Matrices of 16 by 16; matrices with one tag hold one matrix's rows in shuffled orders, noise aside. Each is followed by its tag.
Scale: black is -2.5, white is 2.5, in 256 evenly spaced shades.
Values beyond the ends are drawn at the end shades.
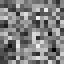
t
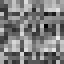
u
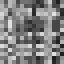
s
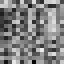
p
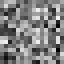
t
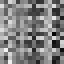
s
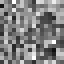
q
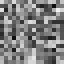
q
